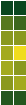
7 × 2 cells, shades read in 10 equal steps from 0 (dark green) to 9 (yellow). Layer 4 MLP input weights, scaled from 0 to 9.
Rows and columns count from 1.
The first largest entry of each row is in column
1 1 1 2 1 2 1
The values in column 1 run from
0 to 6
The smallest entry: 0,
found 2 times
